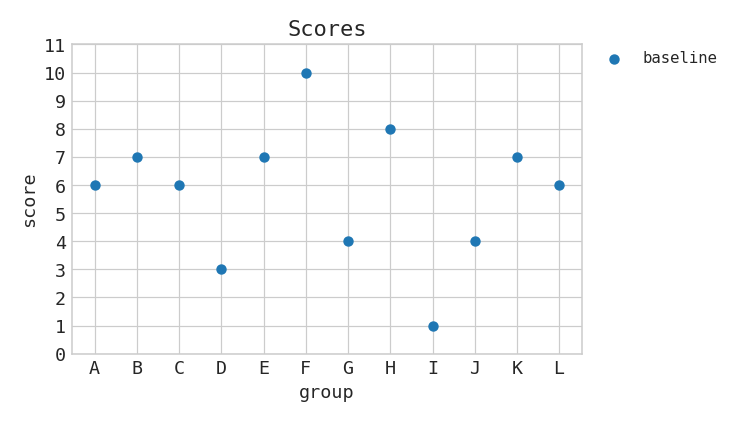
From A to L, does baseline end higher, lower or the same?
the same
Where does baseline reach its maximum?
F
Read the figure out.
Title: Scores
x-axis: group, ticks A B C D E F G H I J K L
y-axis: score, ticks 0 1 2 3 4 5 6 7 8 9 10 11
Legend: baseline
Values:
baseline: 6 7 6 3 7 10 4 8 1 4 7 6
